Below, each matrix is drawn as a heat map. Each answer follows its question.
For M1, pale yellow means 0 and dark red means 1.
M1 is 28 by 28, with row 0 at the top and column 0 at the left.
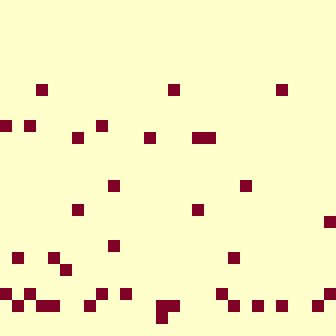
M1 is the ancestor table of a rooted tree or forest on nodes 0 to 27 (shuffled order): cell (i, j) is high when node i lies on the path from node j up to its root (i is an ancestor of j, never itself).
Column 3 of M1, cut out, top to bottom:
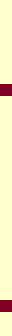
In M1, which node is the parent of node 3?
7
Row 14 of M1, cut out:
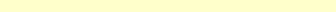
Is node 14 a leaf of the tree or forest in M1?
yes
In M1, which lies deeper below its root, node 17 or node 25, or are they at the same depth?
node 17
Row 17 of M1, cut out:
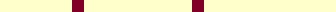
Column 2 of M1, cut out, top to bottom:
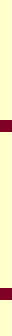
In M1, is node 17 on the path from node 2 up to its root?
no
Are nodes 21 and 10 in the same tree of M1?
no
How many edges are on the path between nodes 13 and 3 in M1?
4
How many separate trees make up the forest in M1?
5
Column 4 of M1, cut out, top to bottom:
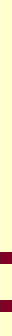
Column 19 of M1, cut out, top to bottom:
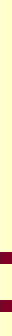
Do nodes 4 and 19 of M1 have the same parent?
yes
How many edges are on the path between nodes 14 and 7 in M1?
1
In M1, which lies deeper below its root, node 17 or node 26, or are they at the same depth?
the same depth
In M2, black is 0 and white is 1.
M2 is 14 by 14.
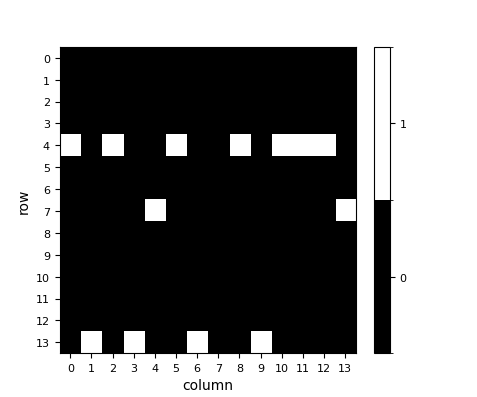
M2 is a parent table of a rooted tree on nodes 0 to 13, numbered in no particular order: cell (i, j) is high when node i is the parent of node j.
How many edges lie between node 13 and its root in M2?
1
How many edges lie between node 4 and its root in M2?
1
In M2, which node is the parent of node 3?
13
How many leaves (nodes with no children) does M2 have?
11
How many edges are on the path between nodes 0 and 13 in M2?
3
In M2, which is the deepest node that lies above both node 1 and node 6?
13
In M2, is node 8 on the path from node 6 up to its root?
no
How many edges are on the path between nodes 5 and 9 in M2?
4
